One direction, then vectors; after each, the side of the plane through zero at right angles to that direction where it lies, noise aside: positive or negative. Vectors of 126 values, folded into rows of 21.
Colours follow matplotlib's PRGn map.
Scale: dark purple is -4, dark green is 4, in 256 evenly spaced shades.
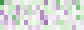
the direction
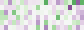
negative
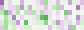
negative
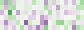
positive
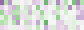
negative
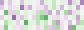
negative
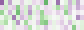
negative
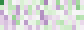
positive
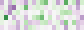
negative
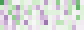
positive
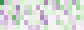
positive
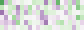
positive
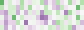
positive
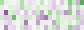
positive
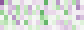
negative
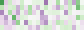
positive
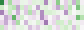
positive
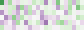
positive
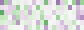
negative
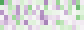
positive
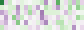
positive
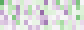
positive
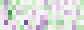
positive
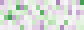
negative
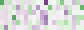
positive
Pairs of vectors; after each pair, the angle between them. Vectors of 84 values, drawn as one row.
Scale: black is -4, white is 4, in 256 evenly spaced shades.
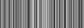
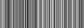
partly aligned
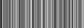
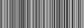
partly aligned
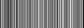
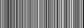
nearly parallel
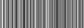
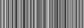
nearly parallel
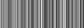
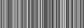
nearly parallel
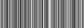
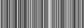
nearly parallel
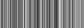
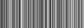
orthogonal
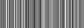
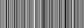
nearly opposite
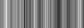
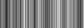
nearly opposite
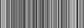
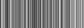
partly aligned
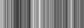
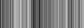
nearly opposite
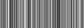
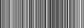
orthogonal
